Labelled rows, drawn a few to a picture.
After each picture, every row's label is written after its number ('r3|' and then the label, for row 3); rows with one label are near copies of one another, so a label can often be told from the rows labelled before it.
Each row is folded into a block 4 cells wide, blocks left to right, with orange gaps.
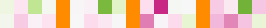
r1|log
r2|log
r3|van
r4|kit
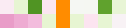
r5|kit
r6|log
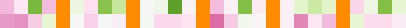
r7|kit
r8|log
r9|log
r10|kit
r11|log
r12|log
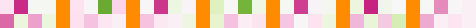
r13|van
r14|kit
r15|van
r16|log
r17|van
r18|van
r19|van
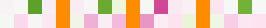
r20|log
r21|log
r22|van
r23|log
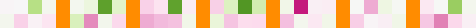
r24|log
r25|log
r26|kit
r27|log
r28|van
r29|van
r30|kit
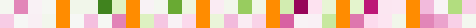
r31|van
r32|log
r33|log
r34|log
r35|van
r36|van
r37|kit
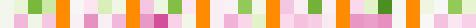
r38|log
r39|log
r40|kit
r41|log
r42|kit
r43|kit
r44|log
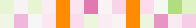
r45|log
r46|van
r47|log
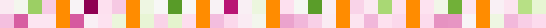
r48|kit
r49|van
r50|log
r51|van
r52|kit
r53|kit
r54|kit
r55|log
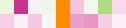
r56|van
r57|kit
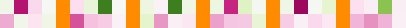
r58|van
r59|kit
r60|log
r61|van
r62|van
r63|kit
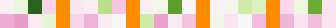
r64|kit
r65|kit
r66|log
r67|log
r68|kit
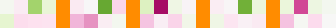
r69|log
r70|kit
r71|van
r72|log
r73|van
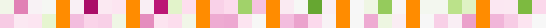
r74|van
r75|van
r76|van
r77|kit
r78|kit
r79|log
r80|log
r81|kit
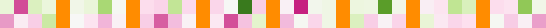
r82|van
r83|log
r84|kit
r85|kit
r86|van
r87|log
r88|log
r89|log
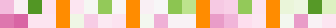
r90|kit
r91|log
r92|log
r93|kit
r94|log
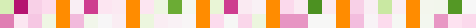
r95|van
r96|van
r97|log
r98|van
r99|kit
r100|kit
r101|log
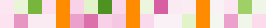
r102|kit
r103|kit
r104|van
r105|log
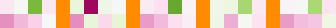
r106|kit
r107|van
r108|kit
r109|log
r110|kit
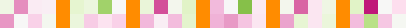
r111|van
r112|log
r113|van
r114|kit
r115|van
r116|van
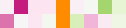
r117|van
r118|log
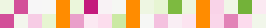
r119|van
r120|van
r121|log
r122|kit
